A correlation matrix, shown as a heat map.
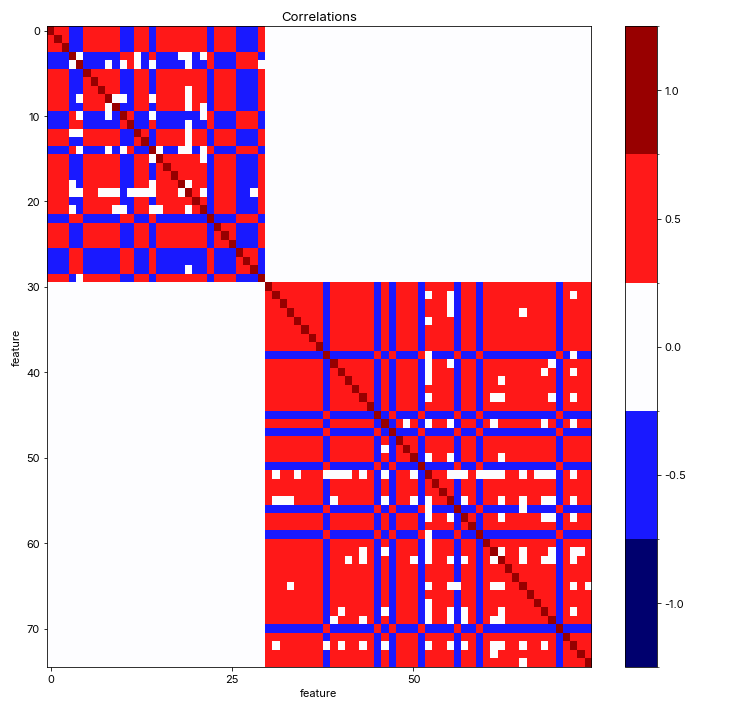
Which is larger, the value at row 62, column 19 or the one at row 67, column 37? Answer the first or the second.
the second
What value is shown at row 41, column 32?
0.5
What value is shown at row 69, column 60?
0.5
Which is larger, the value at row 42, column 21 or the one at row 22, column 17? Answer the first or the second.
the first
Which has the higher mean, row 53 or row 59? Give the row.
53
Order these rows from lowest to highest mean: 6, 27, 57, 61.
27, 6, 61, 57
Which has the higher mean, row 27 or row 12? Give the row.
12
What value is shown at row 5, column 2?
0.5
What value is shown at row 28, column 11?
0.5
